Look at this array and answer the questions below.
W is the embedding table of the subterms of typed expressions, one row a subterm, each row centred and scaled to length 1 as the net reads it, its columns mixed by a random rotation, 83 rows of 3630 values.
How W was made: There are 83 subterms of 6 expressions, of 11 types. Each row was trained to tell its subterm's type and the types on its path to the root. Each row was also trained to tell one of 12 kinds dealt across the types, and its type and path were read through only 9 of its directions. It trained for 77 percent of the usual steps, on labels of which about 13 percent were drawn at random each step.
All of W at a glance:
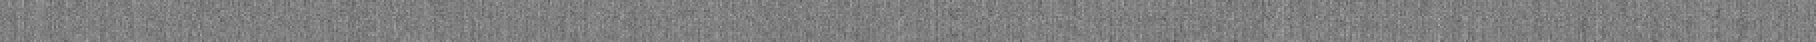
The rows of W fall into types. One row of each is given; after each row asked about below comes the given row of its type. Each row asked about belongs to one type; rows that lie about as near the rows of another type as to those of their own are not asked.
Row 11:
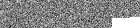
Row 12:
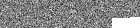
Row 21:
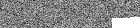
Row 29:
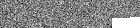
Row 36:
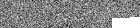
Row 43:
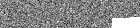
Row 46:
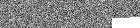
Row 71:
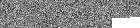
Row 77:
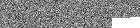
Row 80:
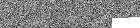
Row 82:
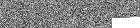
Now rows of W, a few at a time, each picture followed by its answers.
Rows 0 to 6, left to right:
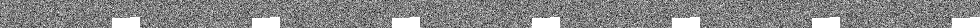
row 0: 77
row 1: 77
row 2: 11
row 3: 43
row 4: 77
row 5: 29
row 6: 11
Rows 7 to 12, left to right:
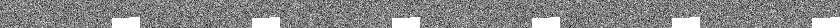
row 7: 11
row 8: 77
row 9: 71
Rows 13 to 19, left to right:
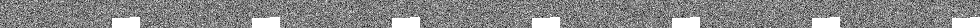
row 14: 11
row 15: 43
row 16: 36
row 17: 21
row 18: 80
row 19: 12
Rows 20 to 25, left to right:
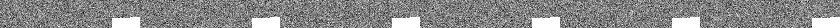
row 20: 29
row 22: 21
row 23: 71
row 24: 77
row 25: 71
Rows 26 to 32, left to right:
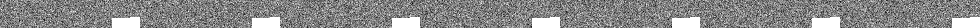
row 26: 71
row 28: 21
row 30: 29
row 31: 77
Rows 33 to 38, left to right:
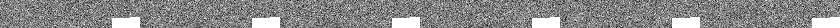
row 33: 71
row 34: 46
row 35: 46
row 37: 36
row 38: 80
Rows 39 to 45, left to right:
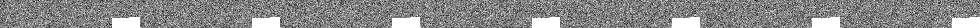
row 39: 36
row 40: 12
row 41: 43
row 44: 11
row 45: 43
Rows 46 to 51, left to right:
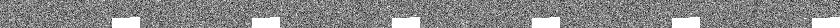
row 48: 43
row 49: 43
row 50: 29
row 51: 80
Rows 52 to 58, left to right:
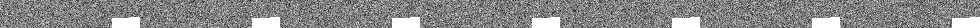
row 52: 43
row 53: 77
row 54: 71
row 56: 12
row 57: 12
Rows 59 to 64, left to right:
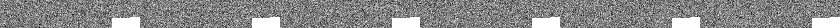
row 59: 77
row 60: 36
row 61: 71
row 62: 12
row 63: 12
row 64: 12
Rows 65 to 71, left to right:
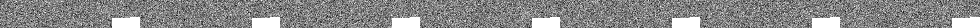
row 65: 29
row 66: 36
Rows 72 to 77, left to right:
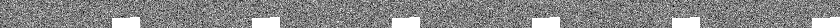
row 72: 29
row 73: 36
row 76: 36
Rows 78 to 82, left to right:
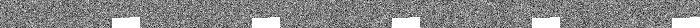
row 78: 29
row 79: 43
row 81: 12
